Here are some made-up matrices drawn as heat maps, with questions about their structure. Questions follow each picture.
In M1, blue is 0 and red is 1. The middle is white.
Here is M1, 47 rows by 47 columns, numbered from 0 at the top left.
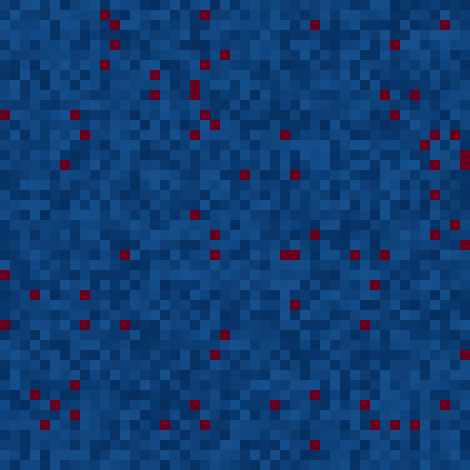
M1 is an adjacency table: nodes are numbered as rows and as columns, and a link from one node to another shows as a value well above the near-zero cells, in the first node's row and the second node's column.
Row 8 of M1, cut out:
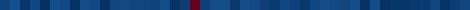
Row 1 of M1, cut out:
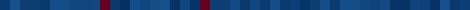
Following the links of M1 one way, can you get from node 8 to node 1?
no
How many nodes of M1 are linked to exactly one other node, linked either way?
3
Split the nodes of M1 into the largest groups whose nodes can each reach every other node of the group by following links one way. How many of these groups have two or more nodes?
0
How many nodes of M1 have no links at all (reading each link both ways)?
3
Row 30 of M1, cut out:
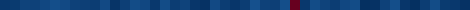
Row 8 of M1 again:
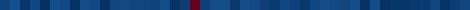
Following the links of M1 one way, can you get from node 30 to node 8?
yes
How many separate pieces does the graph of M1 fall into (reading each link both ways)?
4
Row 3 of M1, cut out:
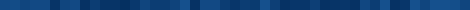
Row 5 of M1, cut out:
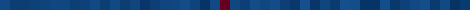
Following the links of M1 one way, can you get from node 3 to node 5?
no
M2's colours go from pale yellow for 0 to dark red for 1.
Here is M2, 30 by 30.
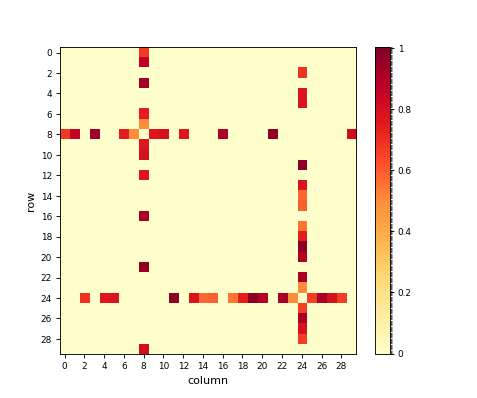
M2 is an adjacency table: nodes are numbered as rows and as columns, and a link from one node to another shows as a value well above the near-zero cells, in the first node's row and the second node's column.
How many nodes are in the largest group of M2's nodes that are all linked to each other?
2
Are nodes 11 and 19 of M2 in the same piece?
yes
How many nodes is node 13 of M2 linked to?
1
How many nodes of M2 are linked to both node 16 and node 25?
0
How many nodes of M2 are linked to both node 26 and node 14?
1
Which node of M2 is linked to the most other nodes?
node 24
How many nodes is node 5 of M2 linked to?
1
